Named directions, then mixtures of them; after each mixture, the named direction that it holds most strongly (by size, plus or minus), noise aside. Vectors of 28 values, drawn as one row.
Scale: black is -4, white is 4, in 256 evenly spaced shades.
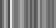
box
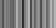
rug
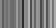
rug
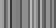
box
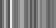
box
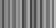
rug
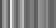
box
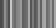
box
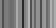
rug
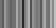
rug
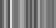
box
